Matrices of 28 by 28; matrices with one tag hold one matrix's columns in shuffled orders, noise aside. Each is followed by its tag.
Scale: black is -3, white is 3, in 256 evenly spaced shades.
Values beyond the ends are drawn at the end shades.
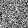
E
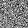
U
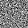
U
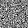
E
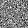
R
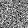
E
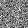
E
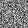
E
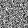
E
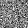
E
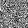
E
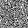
R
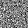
E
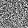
U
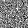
E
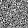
R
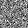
R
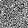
U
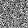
U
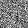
E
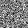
E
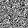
R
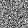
R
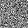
U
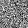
E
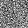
U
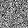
U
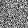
R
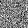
E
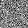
U
